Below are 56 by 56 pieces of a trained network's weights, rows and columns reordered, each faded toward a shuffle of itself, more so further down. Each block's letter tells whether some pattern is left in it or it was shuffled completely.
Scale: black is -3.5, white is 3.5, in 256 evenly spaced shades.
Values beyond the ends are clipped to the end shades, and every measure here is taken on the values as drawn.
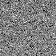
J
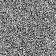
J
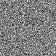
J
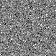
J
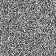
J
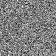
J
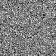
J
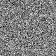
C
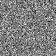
J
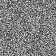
J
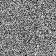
J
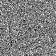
C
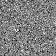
C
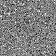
C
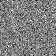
J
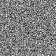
J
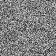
J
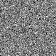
C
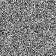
J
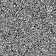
C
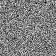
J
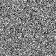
J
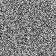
J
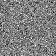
J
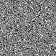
J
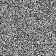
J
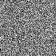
J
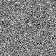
J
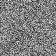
C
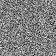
C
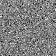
J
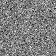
C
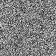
C
